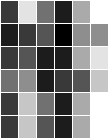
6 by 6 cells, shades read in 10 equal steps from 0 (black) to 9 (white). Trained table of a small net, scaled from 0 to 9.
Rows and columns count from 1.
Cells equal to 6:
4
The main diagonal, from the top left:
2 2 1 2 6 9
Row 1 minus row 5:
0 1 0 0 0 0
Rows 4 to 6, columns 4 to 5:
2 3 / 1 6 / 1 6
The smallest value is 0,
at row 2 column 4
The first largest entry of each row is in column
6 5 6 6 6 6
